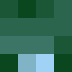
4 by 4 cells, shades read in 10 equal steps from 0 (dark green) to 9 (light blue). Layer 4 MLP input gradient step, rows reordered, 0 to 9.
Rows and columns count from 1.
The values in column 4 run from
0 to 2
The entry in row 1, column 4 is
2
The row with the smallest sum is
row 1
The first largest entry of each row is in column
4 1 1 3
